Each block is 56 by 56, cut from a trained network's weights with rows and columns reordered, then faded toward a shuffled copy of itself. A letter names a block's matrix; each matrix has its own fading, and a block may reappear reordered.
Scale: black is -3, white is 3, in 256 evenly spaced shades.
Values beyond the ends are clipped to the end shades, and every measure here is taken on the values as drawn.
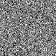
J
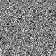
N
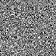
N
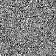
J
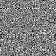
N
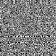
N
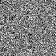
J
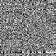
N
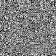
N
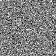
J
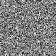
J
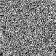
J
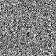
J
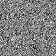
J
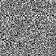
N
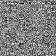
N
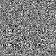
N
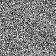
J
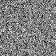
J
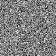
J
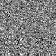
N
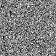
J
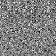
N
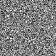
J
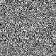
N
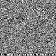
N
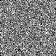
J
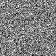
J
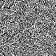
J
